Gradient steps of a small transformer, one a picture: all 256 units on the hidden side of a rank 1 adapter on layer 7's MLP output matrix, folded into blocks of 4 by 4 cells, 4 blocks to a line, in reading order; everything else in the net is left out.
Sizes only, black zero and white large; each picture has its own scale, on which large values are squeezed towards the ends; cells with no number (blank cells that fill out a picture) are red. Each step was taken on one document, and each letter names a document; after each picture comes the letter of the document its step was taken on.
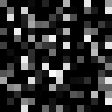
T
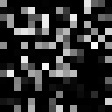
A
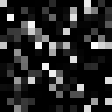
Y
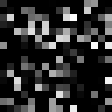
A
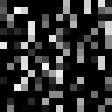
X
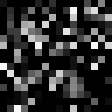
Y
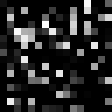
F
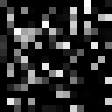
F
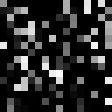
X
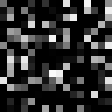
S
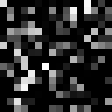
Y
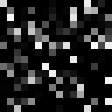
Y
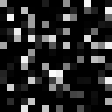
T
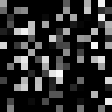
X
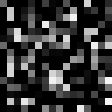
S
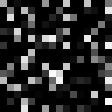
T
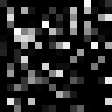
F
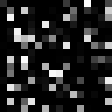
S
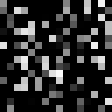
X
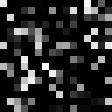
Y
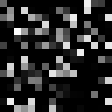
A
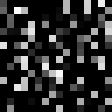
X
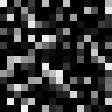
T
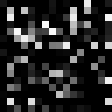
F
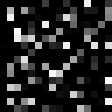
S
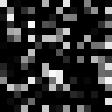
T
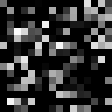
Y
